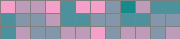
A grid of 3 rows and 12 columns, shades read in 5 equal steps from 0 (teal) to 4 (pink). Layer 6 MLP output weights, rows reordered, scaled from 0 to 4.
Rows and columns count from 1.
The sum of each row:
30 20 31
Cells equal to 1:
9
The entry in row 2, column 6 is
1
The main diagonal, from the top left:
4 2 2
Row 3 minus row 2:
0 1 0 -1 2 2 2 0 2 2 0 1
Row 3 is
1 3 2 2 3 3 4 2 3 3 2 3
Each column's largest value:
4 3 3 4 3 4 4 2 3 3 2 3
